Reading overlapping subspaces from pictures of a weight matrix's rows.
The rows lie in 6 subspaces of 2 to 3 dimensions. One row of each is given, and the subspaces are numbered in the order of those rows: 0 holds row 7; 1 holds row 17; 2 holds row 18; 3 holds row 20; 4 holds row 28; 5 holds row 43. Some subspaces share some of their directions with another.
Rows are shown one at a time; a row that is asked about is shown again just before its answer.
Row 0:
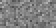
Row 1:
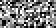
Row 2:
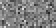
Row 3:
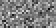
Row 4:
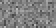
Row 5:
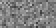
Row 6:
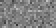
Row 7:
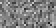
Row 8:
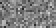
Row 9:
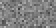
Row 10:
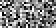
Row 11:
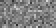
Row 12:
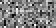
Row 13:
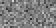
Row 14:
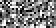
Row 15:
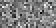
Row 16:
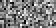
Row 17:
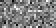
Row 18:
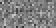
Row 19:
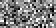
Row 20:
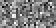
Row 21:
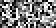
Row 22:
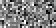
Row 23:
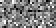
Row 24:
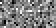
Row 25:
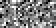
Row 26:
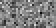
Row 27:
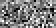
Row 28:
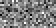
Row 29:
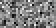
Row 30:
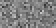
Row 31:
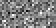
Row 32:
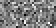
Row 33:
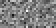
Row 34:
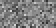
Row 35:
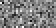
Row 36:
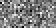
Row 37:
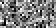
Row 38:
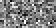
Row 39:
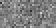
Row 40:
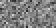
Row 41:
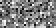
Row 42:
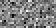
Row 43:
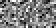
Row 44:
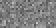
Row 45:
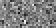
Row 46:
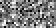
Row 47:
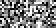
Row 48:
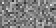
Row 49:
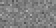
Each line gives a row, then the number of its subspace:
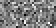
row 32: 0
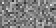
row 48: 4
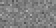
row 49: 4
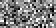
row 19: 4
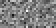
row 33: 5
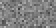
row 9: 0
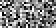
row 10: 3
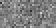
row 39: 2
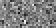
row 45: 0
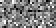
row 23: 1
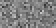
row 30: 3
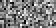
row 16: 0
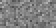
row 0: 5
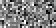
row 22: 0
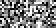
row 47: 2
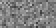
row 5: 1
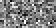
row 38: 0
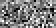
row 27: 4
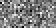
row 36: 2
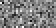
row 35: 2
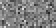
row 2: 0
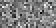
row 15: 3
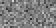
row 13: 4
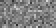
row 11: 1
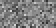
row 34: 2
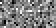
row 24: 1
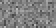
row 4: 2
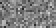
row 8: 0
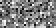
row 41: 4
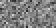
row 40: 5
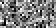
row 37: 4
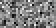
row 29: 3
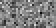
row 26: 3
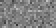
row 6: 1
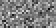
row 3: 5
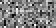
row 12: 2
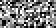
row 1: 4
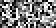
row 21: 3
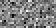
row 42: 5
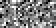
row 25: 5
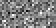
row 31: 5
